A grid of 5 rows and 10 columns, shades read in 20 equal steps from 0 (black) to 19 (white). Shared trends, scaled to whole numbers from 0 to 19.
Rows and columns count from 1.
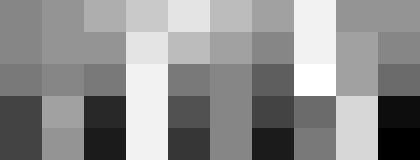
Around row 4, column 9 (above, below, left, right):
12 16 8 1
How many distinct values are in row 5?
9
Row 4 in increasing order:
1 3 5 5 6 8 10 12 16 18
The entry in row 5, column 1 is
5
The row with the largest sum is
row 1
